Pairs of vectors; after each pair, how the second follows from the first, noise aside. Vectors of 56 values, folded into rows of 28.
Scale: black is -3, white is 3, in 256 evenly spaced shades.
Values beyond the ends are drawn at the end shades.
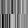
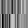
copied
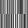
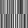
copied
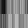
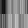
copied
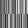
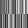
copied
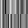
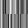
copied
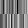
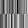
copied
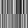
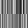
copied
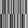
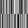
wrapped around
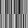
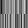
wrapped around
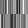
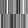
copied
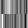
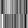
copied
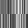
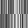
wrapped around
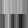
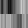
wrapped around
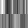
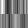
copied
